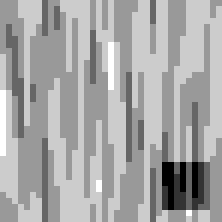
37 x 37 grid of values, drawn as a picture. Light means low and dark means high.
The grain runs up and down. In the bottom right lies a patch that is higher than the rest. Neither half mirrors the other. The bottom right is the roughest part. The ninth with the highest average is the bottom right.
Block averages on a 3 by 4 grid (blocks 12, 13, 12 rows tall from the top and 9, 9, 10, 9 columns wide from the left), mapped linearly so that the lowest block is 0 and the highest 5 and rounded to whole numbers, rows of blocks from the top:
2 1 0 0 / 1 1 1 1 / 1 0 2 5
